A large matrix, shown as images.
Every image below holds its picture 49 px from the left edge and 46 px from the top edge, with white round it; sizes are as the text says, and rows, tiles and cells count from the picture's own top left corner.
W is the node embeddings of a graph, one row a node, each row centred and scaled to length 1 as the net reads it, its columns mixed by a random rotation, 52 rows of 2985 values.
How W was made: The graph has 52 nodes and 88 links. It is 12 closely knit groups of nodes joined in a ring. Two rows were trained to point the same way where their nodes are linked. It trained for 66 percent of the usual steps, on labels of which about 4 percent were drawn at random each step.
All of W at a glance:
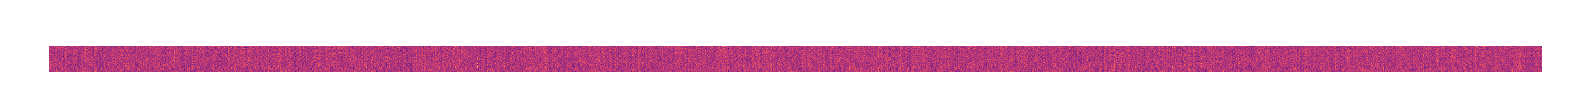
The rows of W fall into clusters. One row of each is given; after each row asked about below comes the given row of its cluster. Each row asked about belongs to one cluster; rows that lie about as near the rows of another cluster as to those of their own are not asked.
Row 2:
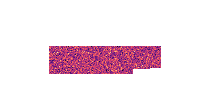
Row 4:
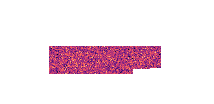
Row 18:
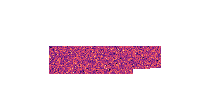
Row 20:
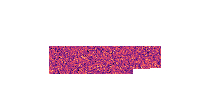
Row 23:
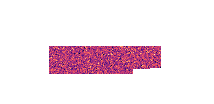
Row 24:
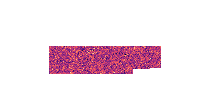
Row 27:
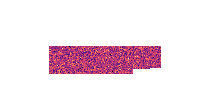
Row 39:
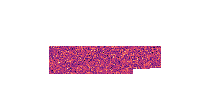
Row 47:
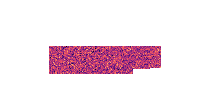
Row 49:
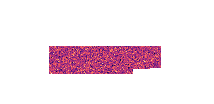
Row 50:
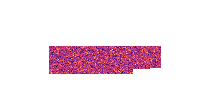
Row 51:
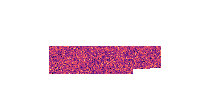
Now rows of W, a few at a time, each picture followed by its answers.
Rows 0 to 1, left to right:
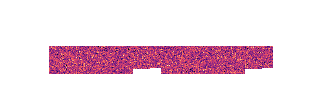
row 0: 4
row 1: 27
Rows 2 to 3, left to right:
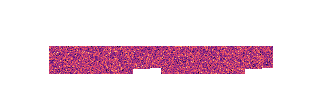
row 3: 50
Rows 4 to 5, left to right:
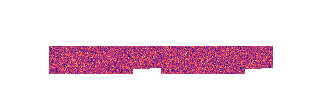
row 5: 49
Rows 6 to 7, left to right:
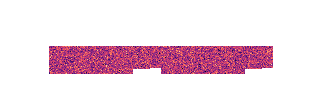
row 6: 50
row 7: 47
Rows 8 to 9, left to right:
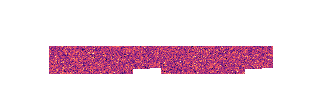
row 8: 24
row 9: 18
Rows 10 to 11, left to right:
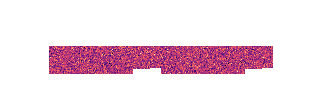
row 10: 23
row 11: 18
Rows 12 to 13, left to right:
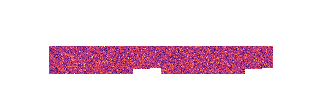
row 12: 4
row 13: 50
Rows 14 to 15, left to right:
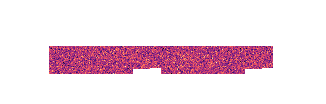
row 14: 20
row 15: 4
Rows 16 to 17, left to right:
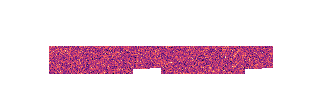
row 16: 47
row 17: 39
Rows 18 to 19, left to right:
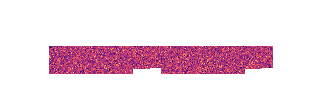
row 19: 49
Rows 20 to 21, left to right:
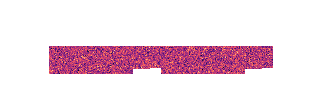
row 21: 39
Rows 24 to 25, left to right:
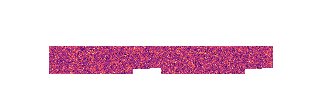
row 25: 47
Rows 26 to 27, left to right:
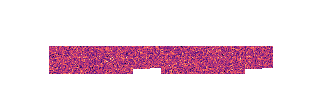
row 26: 51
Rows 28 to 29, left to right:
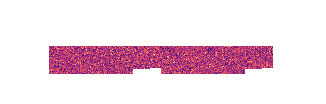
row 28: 23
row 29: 20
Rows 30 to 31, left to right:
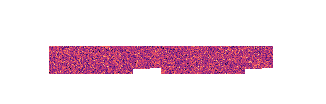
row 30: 47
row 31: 20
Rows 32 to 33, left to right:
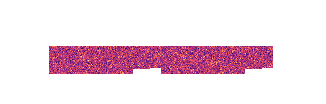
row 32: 27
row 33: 4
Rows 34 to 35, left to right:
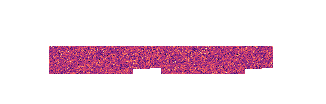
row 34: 39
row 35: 24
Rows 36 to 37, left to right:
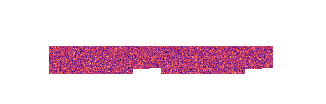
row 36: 49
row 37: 27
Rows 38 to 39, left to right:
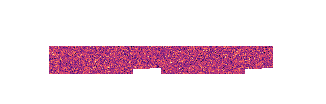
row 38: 49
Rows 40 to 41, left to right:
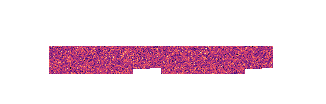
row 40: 39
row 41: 24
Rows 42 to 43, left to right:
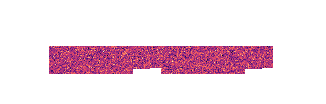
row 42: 39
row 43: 2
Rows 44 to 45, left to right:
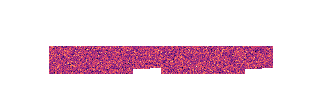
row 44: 47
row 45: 2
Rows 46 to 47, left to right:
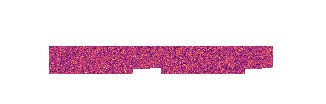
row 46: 18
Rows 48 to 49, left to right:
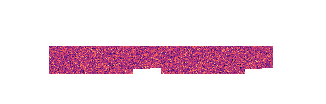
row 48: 18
